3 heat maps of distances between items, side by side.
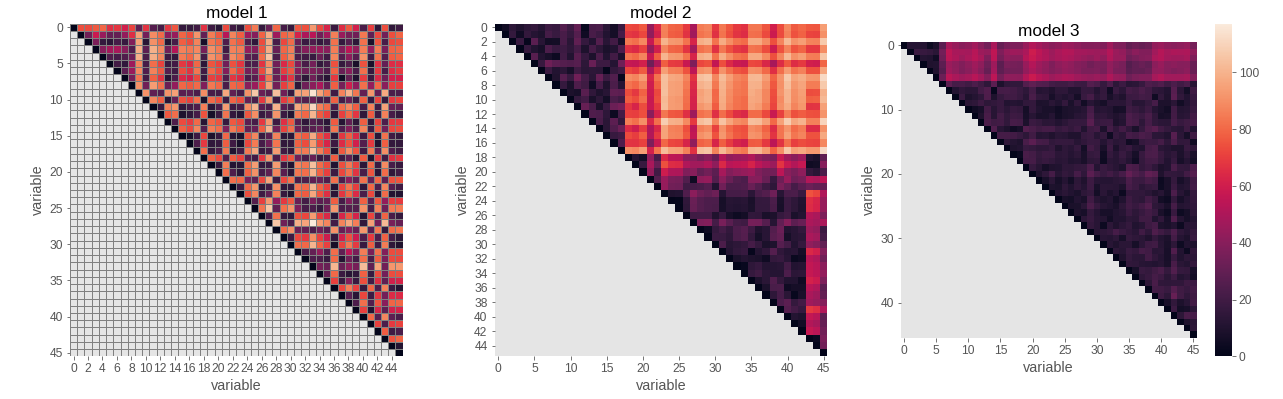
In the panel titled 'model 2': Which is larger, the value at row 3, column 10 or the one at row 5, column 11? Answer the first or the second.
the second
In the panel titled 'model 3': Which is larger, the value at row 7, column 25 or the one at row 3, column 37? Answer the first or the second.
the second
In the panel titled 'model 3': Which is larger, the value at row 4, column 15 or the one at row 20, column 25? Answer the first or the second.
the first
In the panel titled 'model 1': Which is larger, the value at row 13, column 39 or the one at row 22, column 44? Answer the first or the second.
the second
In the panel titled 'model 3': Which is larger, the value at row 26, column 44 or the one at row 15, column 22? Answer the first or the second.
the second
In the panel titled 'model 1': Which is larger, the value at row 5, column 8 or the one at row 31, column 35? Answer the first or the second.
the first
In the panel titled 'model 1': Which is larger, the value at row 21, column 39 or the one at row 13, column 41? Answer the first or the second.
the first
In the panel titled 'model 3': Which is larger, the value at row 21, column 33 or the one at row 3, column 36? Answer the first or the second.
the second
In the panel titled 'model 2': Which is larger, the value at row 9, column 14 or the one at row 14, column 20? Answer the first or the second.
the second
